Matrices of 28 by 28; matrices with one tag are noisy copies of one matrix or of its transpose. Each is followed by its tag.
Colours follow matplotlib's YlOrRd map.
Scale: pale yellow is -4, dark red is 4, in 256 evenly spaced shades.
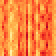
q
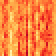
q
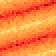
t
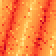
t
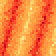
t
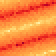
t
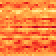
q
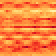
q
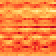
q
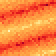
t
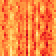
q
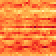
q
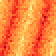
t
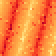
t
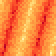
t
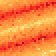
t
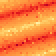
t
